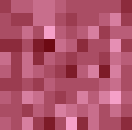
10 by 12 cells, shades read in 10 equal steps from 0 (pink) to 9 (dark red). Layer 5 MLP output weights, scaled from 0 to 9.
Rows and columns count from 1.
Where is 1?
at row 4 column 11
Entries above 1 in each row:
12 12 11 11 12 12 12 11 12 11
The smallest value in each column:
3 4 2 3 0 2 0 2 2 2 0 4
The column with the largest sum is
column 2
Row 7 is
6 6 5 6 4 5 5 5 5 4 3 5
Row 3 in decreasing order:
6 5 5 5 5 4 4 4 4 3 2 0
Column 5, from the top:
3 3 0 9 4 5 4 5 5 8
